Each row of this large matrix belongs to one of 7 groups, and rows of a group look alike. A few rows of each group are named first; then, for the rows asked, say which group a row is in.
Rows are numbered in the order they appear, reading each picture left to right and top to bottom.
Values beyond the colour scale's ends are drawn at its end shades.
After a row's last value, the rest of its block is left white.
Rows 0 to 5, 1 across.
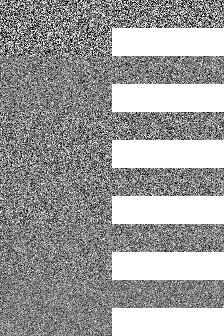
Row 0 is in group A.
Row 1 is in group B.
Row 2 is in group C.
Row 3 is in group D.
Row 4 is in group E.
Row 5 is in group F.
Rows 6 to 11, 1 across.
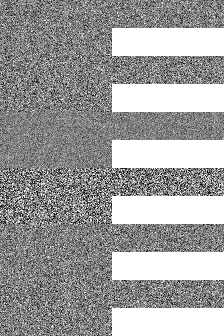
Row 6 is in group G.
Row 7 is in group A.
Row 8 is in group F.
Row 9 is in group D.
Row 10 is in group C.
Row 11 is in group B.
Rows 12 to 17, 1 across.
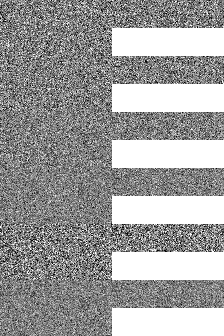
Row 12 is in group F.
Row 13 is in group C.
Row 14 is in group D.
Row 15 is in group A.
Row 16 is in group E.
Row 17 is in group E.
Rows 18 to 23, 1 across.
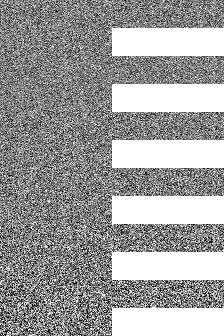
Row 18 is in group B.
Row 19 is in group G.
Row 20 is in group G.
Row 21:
C
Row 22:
F
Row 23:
A
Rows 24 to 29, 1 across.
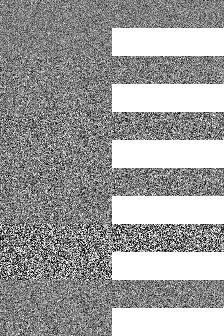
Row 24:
C
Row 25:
D
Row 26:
B
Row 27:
B
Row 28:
E
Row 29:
D
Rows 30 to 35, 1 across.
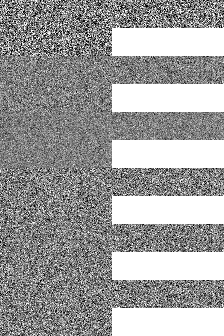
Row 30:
C
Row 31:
C
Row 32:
E
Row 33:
A
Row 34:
F
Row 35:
C
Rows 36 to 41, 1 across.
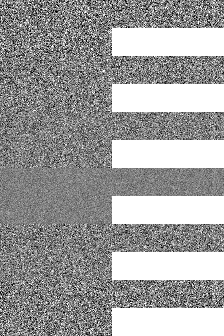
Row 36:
B
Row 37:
E
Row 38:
G
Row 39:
F
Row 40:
B
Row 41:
F
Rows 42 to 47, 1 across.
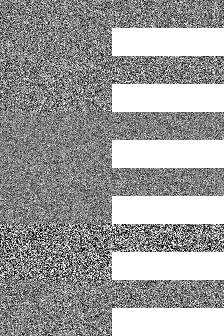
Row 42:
F
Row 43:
G
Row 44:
C
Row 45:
D
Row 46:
B
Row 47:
G
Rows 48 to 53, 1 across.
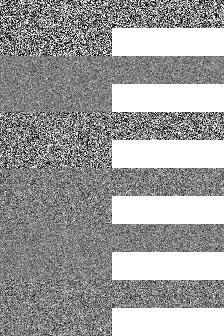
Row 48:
G
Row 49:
B
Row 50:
A
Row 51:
E
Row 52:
G
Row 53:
G
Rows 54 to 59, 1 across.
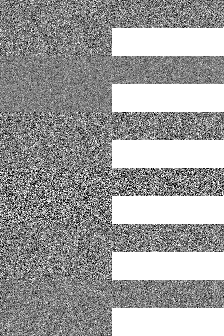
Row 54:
D
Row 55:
B
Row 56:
E
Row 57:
C
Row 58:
A
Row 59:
F
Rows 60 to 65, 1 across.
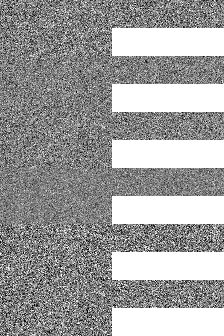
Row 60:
G
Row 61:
C
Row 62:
A
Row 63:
G
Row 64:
F
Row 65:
A
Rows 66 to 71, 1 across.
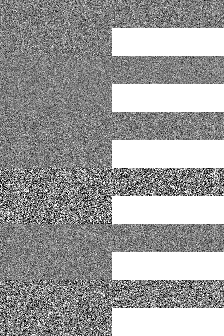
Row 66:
B
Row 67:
A
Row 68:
G
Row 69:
F
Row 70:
F
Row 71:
A
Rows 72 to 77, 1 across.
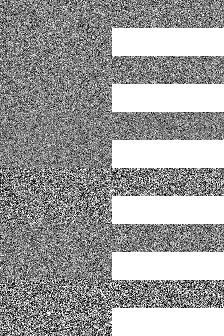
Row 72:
A
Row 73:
E
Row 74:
C
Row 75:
E
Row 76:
D
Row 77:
C
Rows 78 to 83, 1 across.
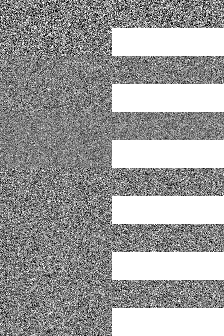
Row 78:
B
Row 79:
C
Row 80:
D
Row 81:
C
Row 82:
A
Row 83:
A
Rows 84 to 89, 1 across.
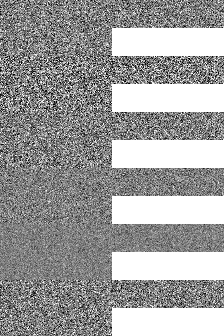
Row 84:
D
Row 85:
D
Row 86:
D
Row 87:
C
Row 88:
B
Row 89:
E
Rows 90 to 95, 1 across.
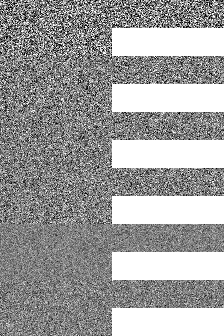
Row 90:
G
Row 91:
A
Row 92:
B
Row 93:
G
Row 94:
B
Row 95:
F
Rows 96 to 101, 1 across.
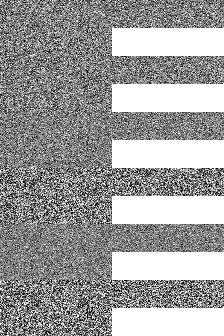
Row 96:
A
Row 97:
D
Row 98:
A
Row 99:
G
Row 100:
G
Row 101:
A
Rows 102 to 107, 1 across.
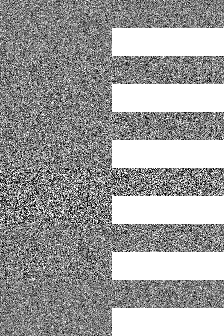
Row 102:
D
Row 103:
B
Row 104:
C
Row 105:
A
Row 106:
A
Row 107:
B
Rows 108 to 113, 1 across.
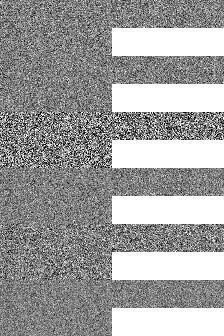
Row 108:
E
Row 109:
F
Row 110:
C
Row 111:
E
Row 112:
G
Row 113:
E
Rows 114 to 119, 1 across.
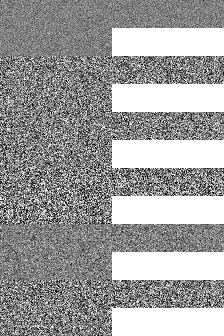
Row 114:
C
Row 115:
F
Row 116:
A
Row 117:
D
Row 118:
E
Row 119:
B
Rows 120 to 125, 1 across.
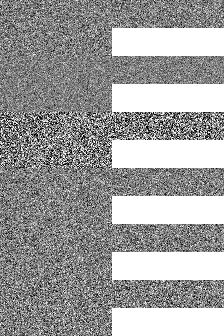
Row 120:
E
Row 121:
A
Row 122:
B
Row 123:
A
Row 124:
G
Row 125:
B
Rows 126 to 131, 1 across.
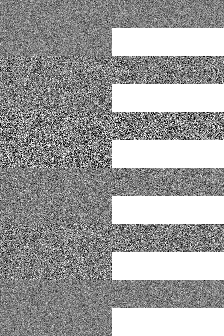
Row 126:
D
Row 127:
C
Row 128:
C
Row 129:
B
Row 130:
G
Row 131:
B
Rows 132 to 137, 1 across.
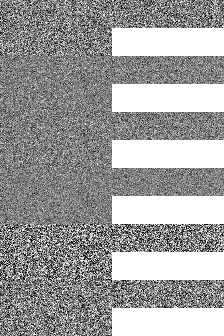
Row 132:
F
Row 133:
D
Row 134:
D
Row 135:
A
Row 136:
D
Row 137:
E
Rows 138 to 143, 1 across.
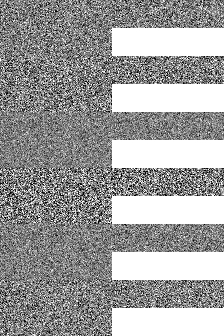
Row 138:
B
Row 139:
G
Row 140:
B
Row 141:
E
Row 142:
B
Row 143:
A
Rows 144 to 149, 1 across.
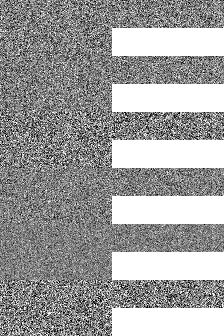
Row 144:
D
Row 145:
A
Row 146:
B
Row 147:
C
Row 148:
B
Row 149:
C
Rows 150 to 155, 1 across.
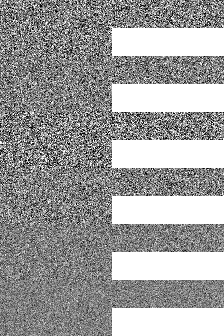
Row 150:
B
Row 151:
B
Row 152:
D
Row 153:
C
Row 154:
D
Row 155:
A
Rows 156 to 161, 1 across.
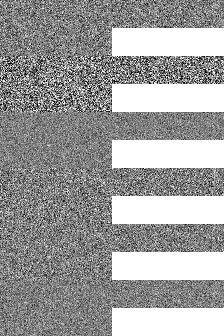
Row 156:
E
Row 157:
G
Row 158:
C
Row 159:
F
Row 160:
C
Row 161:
A
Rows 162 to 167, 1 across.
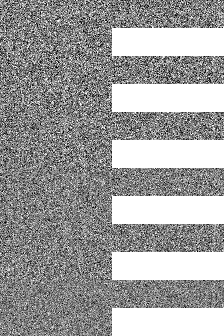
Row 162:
D
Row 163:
B
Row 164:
G
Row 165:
A
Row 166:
F
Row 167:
C
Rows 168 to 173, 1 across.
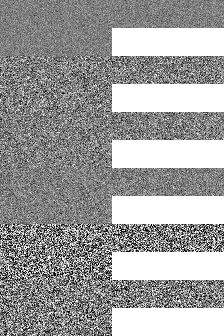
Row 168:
B
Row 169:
D
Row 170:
E
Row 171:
E
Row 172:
C
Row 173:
A
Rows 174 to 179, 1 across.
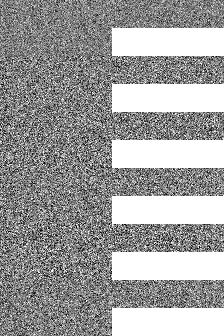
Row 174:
B
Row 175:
A
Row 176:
F
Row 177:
D
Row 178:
B
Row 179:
E
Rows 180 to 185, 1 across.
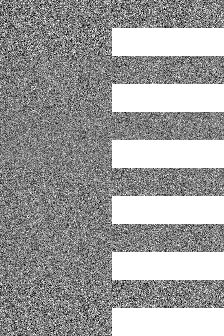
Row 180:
E
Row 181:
A
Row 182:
B
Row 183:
E
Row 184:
A
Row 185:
E
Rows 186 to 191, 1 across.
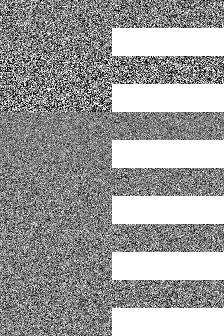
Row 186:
C
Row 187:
C
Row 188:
C
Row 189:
A
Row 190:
C
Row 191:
B
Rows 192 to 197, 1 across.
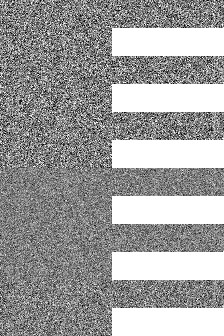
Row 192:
C
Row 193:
D
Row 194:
F
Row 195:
G
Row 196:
D
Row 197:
F
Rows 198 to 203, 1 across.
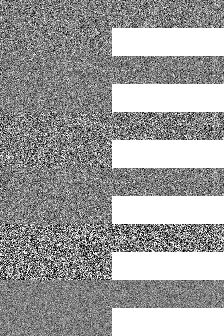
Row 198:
E
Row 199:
F
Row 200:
F
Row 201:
F
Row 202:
D
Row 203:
C
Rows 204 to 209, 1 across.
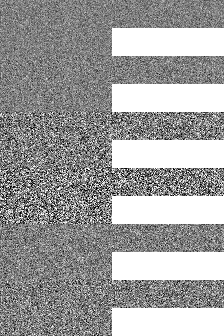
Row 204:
B
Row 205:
B
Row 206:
E
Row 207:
D
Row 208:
G
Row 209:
B
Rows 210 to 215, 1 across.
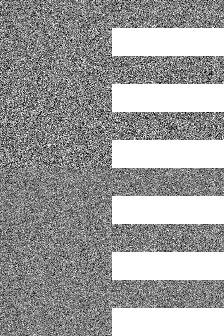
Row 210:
E
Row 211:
F
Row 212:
C
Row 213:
G
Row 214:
E
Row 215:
E
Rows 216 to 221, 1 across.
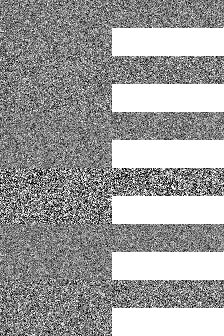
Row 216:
D
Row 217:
G
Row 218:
E
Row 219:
B
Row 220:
D
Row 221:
A
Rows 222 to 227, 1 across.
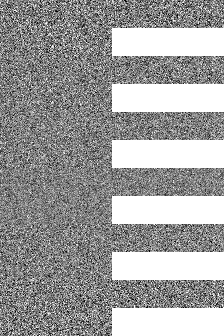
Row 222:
B
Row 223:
B
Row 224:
D
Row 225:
E
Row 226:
A
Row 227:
C
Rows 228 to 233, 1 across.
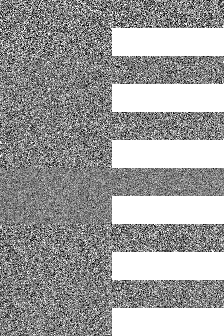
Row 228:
F
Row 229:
C
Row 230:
D
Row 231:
A
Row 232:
E
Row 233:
E
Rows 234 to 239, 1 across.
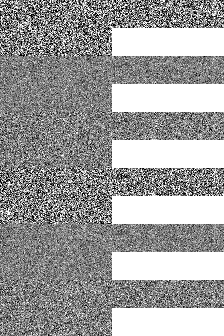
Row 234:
B
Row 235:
B
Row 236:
A
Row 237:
F
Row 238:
F
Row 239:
G
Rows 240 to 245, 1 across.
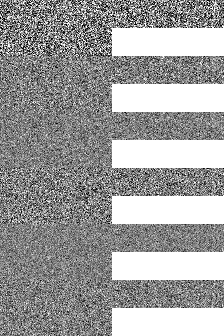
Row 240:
F
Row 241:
B
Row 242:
B
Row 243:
C
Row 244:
C
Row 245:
C
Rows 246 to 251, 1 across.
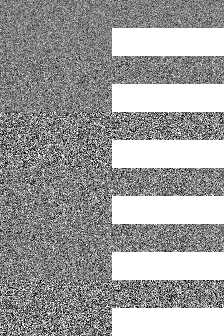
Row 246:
A
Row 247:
B
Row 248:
A
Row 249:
E
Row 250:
E
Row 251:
C
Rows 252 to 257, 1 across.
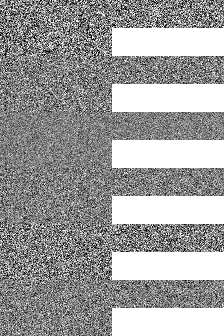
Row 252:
A
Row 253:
G
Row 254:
A
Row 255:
A
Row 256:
C
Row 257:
C
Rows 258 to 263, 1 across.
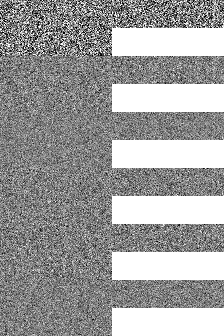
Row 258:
F
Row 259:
E
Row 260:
C
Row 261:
C
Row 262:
B
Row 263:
A
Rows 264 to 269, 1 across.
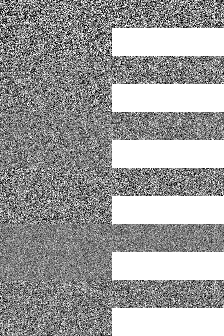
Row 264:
G
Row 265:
E
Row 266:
E
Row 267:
C
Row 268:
F
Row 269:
F
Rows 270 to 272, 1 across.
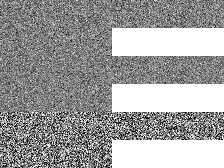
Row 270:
E
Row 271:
E
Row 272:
C
